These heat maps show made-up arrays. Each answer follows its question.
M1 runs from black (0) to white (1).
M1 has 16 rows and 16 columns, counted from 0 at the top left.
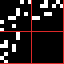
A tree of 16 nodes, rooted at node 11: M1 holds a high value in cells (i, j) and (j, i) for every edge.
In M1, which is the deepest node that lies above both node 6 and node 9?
3
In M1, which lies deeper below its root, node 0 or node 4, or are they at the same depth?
node 4
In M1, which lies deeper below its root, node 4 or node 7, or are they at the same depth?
the same depth
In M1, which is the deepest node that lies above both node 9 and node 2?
4
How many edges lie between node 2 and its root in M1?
3
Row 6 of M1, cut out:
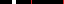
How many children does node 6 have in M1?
0
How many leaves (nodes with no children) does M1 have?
11
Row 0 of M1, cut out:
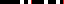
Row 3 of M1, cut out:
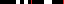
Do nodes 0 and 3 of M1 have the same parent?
yes
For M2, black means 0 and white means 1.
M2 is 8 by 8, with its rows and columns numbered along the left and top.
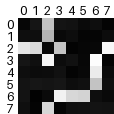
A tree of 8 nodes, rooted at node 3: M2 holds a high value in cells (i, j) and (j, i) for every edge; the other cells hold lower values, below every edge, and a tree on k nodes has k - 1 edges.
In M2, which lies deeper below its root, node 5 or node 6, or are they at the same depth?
node 5
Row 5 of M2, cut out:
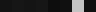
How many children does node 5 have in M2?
0
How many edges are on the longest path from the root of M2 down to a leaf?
2
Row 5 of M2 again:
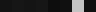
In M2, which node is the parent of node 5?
6
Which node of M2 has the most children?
2
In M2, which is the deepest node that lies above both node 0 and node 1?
2
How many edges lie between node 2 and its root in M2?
1
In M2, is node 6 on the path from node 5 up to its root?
yes
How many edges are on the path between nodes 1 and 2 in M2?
1
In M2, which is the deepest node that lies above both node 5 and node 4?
6
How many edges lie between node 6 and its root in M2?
1
